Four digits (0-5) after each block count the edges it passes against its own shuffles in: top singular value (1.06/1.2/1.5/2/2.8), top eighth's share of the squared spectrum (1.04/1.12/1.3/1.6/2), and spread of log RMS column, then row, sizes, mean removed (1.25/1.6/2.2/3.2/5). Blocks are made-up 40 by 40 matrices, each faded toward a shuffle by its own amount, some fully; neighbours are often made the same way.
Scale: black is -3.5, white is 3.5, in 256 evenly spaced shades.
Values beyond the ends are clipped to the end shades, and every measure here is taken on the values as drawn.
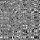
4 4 1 2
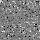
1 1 0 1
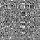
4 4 2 2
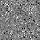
3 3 1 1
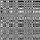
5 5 3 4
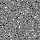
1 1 0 0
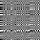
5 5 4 4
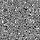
3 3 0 1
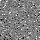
2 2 0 0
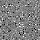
3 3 1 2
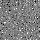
2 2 0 0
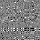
4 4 2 2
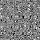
3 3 1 1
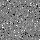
1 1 0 0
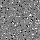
0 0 0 0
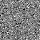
1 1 0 0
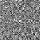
3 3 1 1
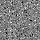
1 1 0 0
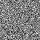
2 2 0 0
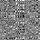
4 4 2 2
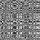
4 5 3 3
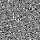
2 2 0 0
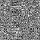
3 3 1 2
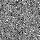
0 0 0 0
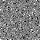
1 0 0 0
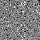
3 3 2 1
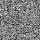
2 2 0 0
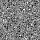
2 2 1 0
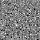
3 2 0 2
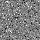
0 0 0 0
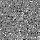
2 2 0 0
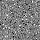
0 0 0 0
